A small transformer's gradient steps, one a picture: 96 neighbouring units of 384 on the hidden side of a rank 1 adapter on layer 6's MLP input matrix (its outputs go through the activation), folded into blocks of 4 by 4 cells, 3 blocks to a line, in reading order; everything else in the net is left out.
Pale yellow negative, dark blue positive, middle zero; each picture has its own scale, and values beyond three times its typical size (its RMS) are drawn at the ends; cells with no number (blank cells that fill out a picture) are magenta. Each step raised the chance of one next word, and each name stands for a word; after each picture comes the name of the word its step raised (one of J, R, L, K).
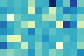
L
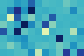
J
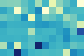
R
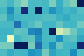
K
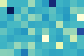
J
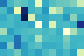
K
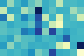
L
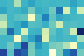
J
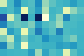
L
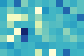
R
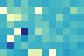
R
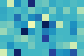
L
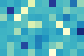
J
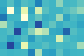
K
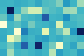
J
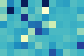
R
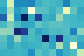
L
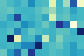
R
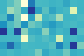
K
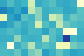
J
